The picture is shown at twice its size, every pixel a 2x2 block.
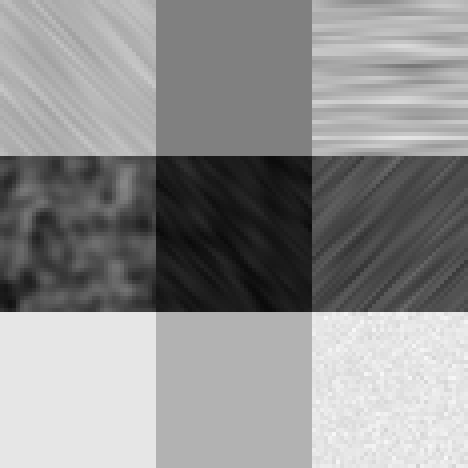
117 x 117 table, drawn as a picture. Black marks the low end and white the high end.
The table splits into 3 rows of 3 panels. Panel 1,1: high, slanting down to the right, faint in contrast. Panel 1,2: middling, flat. Panel 1,3: high, streaked across. Panel 2,1: low, blotchy. Panel 2,2: very low, slanting down to the right, faint in contrast. Panel 2,3: low, slanting up to the right, faint in contrast. Panel 3,1: very high, flat. Panel 3,2: high, flat. Panel 3,3: very high, fine-grained, faint in contrast.
